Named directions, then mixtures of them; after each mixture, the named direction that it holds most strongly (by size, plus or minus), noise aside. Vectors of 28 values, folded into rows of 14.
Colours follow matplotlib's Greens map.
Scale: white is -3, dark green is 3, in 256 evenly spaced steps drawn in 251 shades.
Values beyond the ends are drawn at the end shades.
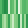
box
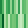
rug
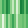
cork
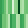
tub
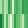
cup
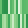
box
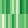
cork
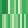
box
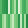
box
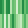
rug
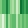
cork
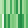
rug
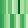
tub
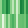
cork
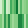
rug
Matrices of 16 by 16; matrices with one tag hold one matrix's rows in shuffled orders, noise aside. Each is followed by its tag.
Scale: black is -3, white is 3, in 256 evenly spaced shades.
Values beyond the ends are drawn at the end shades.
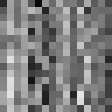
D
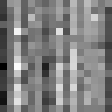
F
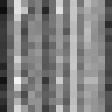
F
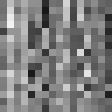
D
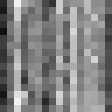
F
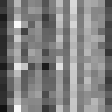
F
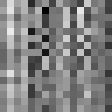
D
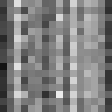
F
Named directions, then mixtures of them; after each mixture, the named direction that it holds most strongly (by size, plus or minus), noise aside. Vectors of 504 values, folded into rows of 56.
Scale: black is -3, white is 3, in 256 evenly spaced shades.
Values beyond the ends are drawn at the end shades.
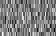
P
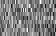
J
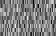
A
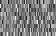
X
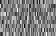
X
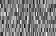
X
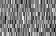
P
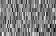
P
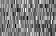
J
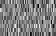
A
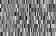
X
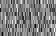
P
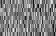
A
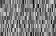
A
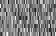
X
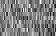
J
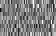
A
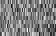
J
